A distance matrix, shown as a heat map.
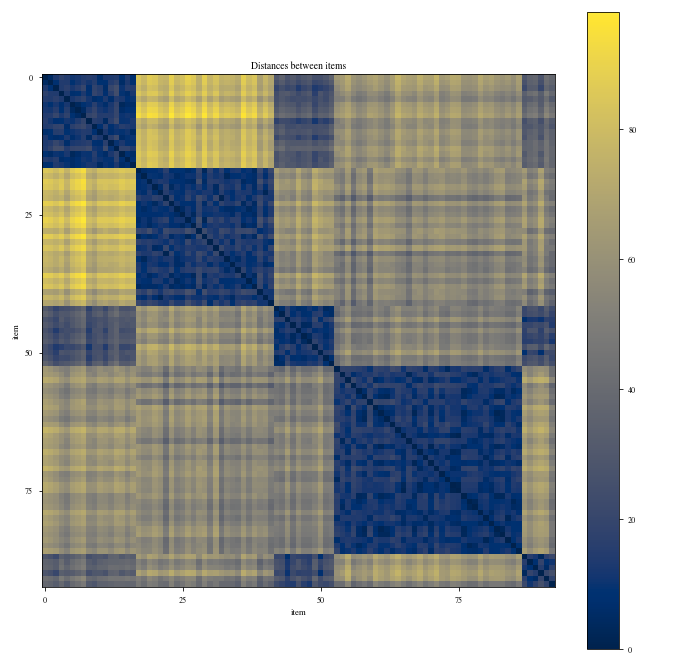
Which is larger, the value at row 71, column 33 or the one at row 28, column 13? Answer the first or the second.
the second
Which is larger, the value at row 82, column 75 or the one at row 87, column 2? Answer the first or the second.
the second
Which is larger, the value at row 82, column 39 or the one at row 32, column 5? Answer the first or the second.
the second
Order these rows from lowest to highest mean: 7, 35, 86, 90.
86, 35, 90, 7
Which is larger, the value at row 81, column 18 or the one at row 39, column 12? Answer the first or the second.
the second
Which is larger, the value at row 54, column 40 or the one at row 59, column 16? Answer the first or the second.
the second
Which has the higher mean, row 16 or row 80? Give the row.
16
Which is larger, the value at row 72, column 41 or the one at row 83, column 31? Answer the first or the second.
the second
